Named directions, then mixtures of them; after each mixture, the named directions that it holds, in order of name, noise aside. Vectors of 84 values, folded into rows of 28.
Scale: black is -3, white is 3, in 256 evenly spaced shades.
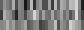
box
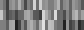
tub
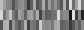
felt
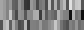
box, felt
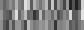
box, felt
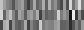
felt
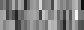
box, tub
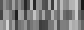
box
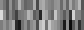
felt, tub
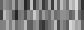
box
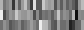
box, felt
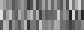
felt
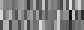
felt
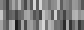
tub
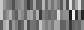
felt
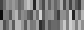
felt, tub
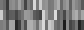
tub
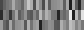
felt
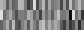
felt, tub
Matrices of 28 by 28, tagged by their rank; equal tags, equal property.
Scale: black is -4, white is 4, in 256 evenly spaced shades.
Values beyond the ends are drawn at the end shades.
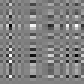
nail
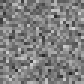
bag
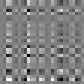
nail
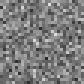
bag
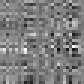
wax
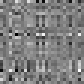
wax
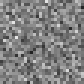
bag
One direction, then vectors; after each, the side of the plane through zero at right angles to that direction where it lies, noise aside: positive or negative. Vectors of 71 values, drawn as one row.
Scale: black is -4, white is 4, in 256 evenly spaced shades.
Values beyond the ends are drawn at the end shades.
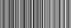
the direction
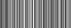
negative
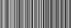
negative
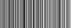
positive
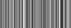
negative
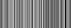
negative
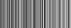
positive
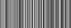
negative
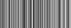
positive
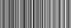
positive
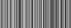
negative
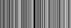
positive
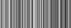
negative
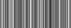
negative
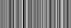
positive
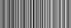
positive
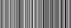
negative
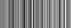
positive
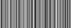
negative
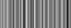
positive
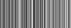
positive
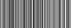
positive
